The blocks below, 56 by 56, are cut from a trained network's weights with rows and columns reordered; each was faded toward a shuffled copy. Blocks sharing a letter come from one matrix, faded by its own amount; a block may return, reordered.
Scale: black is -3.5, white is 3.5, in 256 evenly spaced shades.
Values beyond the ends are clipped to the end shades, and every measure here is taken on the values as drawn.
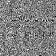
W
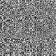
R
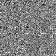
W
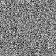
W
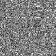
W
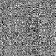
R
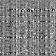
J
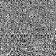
R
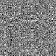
R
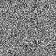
W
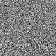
W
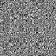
R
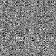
R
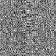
R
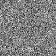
W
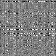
J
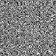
R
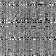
J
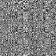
R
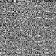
R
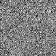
W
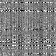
J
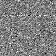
W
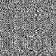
R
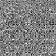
R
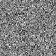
W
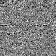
W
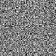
R
